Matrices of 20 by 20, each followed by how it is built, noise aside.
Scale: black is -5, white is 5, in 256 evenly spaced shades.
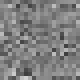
low rank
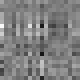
low rank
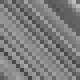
Toeplitz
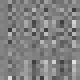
low rank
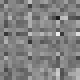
low rank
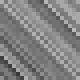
Toeplitz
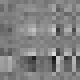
low rank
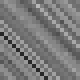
Toeplitz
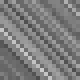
Toeplitz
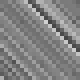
Toeplitz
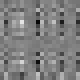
low rank
